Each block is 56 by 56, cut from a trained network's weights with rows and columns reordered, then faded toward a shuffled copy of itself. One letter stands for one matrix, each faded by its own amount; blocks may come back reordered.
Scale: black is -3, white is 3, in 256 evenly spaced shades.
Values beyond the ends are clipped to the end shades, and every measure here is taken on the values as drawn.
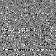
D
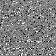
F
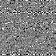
D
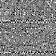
D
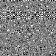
D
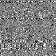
D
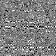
D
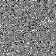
F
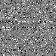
F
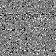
F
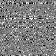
D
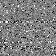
F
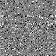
F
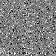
F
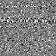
D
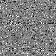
F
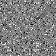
F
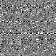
D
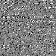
F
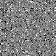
F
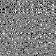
D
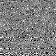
D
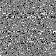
F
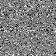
F
